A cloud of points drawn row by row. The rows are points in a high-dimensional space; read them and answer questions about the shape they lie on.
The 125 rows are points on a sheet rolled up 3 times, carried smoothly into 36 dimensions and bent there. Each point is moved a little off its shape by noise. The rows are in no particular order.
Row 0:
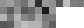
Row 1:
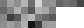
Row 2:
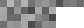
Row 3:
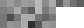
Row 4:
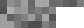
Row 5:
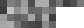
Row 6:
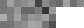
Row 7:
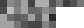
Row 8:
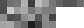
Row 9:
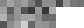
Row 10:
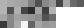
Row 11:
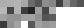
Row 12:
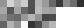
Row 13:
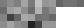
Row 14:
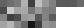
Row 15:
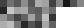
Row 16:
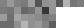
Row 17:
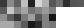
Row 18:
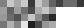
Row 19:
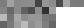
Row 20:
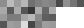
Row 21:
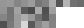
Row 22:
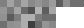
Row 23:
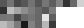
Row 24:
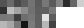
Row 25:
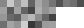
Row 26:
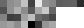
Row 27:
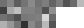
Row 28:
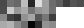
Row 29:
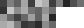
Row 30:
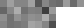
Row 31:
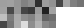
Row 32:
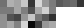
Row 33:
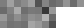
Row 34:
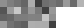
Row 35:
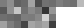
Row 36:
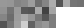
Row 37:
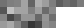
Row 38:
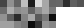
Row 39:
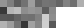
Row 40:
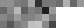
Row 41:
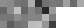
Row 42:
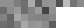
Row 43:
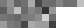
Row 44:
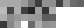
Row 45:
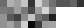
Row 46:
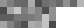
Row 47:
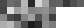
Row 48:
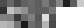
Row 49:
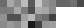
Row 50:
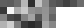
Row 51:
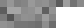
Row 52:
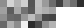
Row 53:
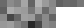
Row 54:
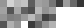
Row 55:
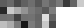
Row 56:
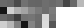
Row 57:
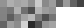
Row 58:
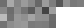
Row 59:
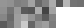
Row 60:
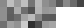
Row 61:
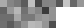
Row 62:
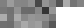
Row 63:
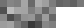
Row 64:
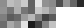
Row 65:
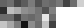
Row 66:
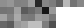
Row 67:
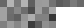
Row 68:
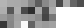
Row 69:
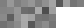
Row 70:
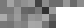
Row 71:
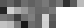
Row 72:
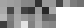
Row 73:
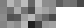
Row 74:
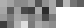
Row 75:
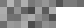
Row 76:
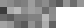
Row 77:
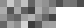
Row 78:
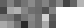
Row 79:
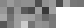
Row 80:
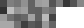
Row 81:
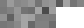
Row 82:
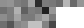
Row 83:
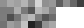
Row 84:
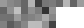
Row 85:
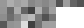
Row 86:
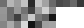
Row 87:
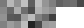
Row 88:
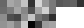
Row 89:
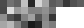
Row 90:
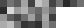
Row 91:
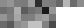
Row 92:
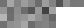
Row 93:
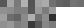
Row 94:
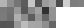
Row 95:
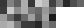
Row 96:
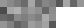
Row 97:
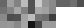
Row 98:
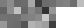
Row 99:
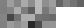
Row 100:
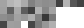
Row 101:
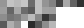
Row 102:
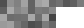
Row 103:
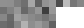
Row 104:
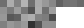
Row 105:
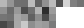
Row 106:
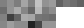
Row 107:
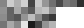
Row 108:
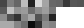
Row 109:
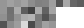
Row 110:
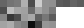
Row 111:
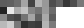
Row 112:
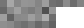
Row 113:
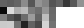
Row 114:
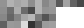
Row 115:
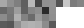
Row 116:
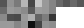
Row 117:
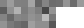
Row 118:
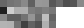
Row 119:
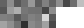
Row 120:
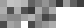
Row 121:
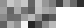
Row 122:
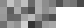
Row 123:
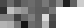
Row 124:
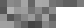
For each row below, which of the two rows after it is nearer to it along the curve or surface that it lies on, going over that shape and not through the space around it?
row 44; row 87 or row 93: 87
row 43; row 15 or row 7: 7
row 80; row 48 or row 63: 63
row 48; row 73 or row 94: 94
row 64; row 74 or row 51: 74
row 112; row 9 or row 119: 9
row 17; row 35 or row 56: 56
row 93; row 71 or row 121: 121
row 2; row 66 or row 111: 66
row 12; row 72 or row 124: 72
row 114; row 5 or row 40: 5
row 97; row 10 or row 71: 10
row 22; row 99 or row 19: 99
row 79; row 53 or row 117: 117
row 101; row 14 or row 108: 108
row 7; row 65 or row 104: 104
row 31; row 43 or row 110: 43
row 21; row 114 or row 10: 114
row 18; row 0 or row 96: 0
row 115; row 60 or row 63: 60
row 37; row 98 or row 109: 109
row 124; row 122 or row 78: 122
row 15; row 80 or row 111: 111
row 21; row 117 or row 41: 117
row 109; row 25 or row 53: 25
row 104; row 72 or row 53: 53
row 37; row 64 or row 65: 64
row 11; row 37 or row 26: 26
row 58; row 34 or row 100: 34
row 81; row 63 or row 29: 63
